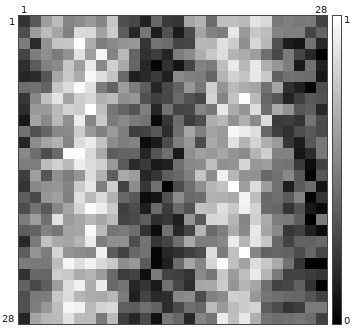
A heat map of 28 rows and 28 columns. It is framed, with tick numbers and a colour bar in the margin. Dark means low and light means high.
On average the colour sits 50% of the way up the scale. There is no seam. Upright stripes repeat 2 times across the table.
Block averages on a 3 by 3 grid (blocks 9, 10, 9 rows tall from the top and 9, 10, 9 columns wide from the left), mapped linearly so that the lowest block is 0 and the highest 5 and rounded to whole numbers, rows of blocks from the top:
5 1 2 | 5 1 2 | 5 0 2
